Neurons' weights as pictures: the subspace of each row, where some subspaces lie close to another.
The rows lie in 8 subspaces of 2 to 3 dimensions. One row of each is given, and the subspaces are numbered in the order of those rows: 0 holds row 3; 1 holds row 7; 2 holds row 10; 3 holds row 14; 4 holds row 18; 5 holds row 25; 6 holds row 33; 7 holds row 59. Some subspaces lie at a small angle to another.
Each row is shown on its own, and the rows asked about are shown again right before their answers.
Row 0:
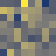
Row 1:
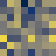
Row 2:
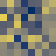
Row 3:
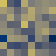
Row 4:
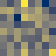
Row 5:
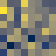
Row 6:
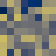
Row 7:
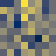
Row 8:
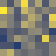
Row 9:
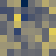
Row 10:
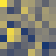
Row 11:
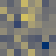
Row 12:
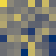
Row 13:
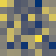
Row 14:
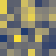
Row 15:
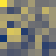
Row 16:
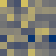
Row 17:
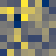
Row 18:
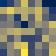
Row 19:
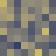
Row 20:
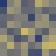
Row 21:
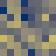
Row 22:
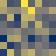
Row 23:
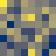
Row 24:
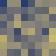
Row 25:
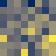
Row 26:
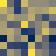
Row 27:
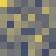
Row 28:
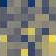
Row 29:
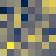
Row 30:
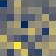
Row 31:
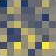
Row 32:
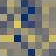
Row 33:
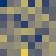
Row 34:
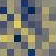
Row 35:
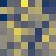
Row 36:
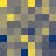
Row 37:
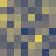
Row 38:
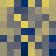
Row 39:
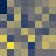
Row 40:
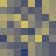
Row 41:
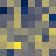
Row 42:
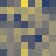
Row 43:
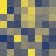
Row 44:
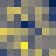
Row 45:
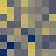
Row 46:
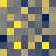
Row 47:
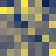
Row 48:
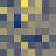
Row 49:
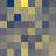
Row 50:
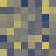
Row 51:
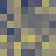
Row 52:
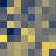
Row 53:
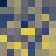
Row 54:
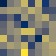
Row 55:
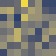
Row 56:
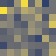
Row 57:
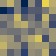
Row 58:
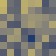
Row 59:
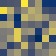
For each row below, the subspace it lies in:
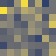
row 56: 4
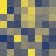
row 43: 3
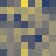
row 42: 6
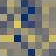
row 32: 3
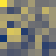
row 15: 2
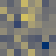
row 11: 1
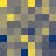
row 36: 5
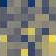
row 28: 5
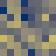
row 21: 1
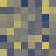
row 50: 2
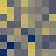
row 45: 7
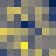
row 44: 4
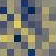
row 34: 3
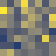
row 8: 4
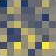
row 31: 2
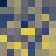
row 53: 6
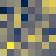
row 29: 7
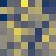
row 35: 7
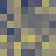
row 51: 2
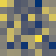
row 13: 3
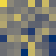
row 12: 5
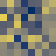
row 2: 3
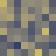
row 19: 4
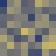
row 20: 3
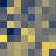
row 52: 2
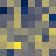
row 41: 4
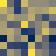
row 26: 0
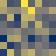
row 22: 0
